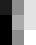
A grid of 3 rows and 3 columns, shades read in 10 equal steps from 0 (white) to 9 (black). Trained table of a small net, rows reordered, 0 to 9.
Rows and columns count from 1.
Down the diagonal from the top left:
8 3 0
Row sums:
13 13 13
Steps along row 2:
down down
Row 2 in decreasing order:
9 3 1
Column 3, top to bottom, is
1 1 0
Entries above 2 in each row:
2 2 2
